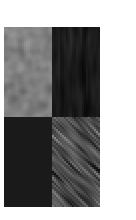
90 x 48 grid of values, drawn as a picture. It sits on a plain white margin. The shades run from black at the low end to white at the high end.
The table splits into 2 rows of 2 panels. Panel 1,1: middling, blotchy, faint in contrast. Panel 1,2: very low, streaked downward, faint in contrast. Panel 2,1: very low, flat. Panel 2,2: low, slanting down to the right.
